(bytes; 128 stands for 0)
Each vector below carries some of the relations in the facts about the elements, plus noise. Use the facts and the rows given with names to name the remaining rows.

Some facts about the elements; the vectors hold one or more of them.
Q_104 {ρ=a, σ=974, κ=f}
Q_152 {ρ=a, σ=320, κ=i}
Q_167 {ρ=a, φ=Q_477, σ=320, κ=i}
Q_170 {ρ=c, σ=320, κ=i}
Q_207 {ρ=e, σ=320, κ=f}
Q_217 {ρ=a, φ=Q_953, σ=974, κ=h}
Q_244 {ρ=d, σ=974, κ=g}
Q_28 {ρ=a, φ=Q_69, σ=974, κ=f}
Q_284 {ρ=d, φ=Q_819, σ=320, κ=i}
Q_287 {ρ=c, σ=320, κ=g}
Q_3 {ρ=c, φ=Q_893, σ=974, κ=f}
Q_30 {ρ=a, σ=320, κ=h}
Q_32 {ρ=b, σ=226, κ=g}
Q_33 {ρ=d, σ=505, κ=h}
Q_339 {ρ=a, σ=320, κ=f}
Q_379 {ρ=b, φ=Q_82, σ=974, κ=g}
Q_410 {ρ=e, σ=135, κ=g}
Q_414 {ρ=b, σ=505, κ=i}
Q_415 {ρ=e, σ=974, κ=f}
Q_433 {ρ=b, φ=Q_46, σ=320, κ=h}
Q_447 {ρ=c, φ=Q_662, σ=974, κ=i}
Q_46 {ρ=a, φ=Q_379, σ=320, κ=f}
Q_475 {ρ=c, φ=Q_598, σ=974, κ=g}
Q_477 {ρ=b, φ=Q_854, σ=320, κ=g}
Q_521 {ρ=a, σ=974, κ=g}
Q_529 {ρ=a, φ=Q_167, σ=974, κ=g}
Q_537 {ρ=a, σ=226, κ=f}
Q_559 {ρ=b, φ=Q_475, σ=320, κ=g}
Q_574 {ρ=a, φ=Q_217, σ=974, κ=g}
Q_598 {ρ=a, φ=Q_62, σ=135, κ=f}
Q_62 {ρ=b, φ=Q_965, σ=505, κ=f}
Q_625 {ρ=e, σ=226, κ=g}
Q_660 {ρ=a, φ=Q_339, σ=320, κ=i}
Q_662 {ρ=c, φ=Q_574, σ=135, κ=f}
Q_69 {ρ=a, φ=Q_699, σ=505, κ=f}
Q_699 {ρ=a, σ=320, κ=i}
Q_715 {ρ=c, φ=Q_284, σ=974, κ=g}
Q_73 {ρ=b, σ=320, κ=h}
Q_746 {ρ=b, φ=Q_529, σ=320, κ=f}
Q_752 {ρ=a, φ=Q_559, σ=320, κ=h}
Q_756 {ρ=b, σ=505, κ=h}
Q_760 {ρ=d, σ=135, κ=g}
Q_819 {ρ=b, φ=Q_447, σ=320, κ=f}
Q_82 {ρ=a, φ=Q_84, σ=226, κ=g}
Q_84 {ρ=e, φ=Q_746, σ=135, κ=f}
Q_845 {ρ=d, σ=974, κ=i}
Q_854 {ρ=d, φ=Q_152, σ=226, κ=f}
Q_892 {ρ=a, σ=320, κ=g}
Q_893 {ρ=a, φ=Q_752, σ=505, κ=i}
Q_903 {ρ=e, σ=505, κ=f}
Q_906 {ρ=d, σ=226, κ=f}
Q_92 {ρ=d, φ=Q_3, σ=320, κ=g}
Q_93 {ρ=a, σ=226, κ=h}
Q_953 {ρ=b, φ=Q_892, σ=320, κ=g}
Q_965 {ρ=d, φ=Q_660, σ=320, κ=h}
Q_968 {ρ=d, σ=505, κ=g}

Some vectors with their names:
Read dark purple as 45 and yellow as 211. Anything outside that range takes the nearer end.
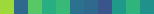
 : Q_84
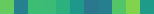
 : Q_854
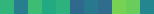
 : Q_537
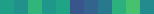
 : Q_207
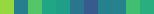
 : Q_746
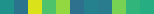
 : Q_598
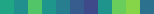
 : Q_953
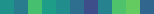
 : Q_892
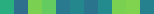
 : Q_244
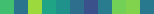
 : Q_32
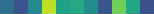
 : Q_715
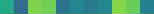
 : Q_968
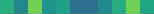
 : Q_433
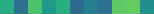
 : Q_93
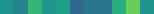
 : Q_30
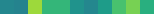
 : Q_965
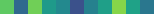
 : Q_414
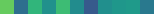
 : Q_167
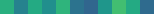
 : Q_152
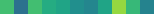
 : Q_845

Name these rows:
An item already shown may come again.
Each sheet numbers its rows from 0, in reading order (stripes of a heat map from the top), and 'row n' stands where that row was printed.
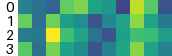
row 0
Q_662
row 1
Q_414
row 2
Q_559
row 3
Q_414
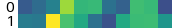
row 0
Q_287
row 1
Q_559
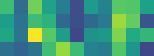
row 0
Q_756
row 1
Q_574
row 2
Q_62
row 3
Q_170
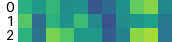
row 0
Q_819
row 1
Q_167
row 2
Q_760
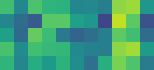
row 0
Q_906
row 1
Q_662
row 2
Q_521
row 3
Q_906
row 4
Q_284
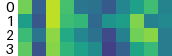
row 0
Q_379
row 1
Q_893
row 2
Q_32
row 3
Q_82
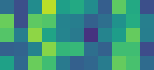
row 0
Q_715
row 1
Q_529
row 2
Q_477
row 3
Q_287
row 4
Q_521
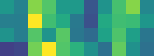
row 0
Q_92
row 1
Q_559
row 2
Q_660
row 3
Q_475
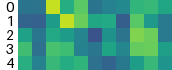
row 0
Q_752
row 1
Q_3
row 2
Q_217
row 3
Q_33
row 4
Q_46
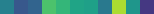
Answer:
Q_447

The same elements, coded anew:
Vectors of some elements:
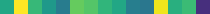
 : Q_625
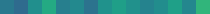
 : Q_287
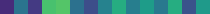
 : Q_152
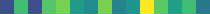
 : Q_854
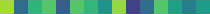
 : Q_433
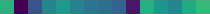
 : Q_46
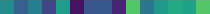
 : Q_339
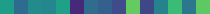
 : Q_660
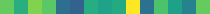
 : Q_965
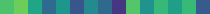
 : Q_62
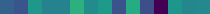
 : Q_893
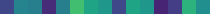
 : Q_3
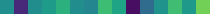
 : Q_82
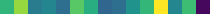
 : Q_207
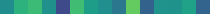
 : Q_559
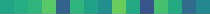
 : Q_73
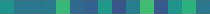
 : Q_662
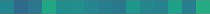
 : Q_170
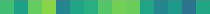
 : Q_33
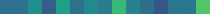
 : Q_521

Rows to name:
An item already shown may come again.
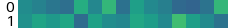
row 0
Q_447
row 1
Q_953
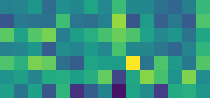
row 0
Q_715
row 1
Q_529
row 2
Q_33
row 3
Q_715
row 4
Q_965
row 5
Q_906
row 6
Q_598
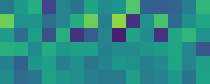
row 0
Q_475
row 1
Q_379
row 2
Q_598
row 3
Q_414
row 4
Q_287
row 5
Q_170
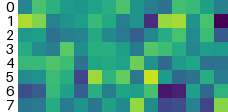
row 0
Q_32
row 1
Q_84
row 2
Q_819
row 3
Q_284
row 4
Q_756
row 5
Q_92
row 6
Q_752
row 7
Q_217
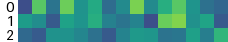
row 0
Q_477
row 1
Q_746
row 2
Q_892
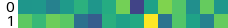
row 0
Q_906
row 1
Q_965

